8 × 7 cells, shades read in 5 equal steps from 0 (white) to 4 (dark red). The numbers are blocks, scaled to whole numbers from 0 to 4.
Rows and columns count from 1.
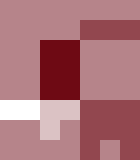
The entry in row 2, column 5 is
3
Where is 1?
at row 6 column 3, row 6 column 4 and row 7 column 3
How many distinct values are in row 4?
2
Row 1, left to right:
2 2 2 2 2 2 2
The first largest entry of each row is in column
1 5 3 3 3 5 5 5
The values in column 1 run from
0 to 2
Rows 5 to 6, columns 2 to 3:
2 4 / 0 1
